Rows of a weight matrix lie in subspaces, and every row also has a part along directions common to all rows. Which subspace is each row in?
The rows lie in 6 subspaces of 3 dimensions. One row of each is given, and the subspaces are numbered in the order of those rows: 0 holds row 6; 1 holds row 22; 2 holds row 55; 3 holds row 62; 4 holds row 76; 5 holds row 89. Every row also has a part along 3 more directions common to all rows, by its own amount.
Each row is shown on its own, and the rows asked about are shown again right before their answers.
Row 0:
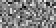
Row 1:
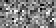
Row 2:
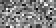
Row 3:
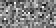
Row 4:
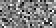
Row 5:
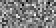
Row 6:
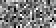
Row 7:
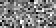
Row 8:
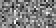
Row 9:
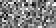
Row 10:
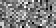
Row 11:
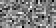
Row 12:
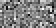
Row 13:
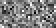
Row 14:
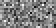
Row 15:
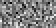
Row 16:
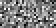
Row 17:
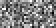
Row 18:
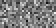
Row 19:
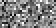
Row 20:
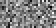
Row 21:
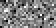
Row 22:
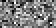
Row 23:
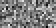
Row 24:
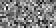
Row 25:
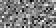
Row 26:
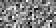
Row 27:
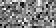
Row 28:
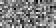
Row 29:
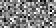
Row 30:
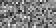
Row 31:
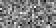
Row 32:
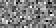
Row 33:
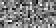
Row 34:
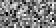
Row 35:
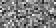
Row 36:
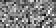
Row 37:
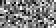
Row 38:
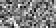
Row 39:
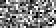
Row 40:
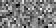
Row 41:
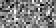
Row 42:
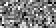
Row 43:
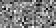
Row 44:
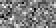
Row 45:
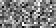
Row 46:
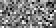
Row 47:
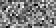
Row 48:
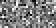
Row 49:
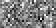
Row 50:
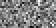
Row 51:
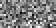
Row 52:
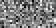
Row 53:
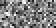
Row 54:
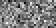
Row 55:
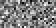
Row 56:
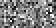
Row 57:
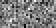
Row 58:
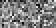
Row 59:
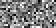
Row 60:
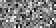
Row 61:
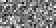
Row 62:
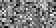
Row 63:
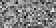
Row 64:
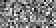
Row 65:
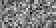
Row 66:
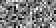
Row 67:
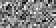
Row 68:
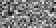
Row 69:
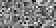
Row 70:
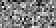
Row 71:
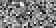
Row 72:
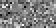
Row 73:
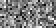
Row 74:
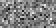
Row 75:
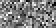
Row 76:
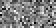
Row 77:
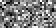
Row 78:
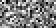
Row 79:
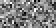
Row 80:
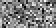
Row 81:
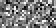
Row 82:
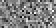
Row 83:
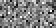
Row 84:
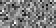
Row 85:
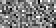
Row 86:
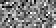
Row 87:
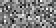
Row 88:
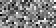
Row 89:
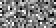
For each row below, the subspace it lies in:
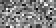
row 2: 2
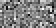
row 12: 3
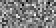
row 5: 1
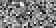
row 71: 4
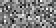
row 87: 3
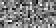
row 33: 0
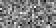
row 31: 0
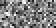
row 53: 2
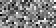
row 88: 5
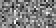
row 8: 2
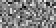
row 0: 1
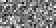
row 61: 1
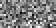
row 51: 0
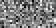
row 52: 0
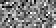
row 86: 2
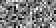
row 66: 0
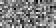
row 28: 0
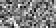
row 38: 1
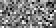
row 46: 3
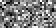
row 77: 5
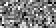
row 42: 3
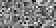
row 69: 4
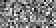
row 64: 2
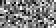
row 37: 5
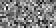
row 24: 5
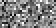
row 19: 4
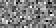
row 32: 3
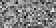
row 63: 5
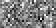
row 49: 2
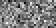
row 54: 4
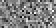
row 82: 3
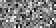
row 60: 0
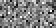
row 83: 3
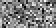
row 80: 1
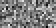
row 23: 5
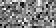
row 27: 4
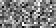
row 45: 4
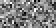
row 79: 1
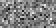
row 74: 1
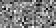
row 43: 4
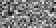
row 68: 5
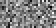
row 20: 4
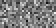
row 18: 3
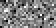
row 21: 1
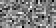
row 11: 0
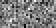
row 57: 5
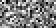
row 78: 5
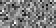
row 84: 5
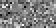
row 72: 1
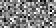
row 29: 3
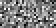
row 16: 5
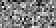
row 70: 4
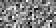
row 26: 0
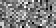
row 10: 0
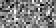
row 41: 2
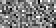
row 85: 3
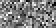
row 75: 1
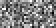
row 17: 4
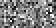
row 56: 3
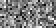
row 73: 0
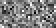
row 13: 3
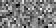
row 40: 5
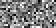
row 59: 4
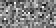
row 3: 1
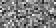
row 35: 5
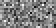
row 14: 2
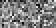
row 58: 4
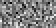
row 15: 1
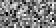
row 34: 2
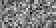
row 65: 0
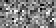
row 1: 2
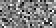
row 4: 3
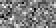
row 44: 1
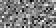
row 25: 2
